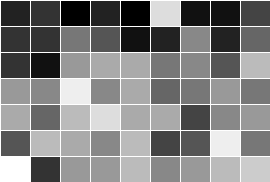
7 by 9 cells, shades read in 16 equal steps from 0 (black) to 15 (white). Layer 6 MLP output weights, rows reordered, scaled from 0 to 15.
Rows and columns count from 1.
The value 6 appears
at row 2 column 9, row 4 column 6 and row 5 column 2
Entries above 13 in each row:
0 0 0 1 0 1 1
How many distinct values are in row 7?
6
